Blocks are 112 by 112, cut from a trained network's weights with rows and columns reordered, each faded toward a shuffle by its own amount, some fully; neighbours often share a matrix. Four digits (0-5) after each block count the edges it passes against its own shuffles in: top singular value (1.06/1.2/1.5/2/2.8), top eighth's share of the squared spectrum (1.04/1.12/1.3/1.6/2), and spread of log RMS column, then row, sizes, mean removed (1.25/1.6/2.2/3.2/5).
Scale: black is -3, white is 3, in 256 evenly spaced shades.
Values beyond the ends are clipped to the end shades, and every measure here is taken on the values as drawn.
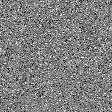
0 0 0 0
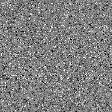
2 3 0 3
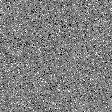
0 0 0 0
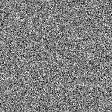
2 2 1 0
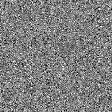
3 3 1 1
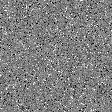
0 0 0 0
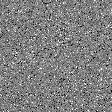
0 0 0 0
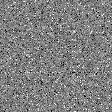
1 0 0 0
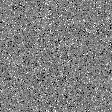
1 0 0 0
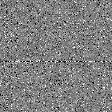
3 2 2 1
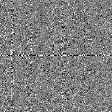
3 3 3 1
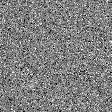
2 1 0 0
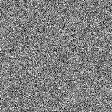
3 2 1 0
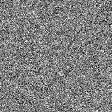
3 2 0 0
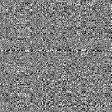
4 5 3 3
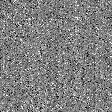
1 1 0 1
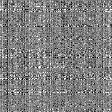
4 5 2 4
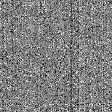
3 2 1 2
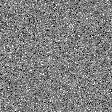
1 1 0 0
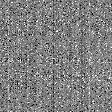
3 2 1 2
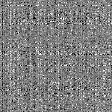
4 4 1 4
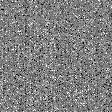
2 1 0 0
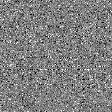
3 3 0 3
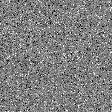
1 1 0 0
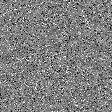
0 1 0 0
